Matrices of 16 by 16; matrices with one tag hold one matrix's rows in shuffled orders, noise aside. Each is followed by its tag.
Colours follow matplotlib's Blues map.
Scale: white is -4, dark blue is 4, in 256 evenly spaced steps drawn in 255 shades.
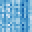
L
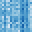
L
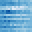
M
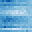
M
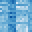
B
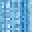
L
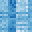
B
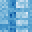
B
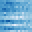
M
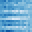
M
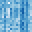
L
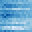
M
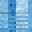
B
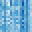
L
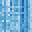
L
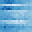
M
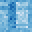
B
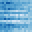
M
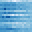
M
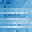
M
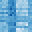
B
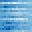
M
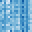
L
